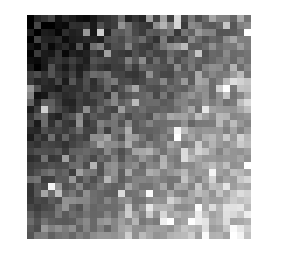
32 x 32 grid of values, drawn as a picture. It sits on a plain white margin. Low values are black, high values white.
The ninth with the lowest average is the top left. The ninth with the highest average is the bottom right. Neither half mirrors the other. There is an overall slope up to the bottom right.
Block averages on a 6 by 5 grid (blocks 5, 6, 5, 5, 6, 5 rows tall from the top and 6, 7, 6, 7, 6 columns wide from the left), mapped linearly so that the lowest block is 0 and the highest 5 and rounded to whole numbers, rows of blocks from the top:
0 1 2 3 3 | 1 1 2 2 3 | 1 2 2 3 4 | 1 2 3 4 4 | 2 3 3 4 5 | 2 3 4 5 5
